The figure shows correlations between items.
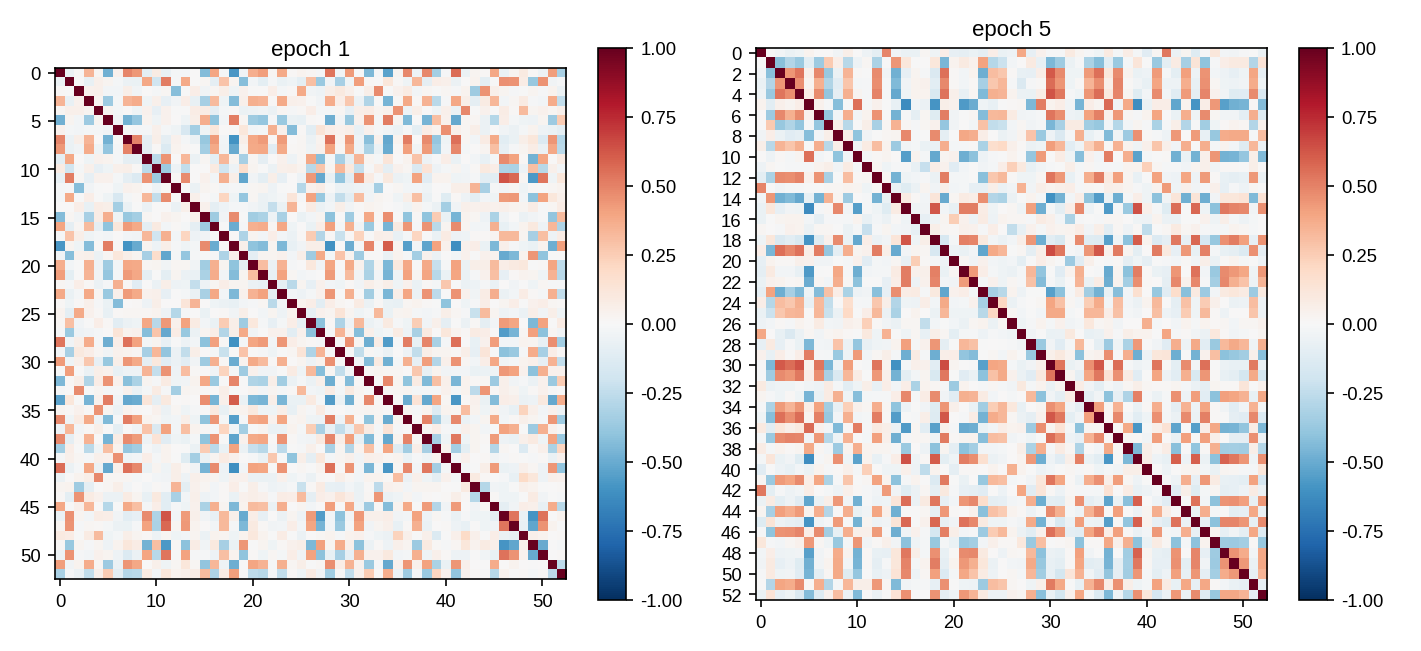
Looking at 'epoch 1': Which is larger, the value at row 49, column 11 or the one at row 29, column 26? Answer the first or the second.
the second
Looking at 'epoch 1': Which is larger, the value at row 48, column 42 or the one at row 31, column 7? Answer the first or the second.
the first
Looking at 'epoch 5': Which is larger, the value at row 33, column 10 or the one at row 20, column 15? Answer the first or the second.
the second
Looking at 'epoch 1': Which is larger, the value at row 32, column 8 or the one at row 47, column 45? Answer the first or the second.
the second
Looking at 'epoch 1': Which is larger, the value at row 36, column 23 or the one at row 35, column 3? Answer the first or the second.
the first
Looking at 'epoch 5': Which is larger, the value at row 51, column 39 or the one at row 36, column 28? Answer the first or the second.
the first
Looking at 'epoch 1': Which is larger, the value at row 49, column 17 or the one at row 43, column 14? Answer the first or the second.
the second
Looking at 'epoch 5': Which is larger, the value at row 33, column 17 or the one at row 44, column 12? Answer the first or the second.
the second
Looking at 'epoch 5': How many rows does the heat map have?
53
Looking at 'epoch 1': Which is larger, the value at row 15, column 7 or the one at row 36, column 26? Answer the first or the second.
the second
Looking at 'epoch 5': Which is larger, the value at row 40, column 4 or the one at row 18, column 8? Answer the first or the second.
the second
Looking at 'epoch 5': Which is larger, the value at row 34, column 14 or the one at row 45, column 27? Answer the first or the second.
the second
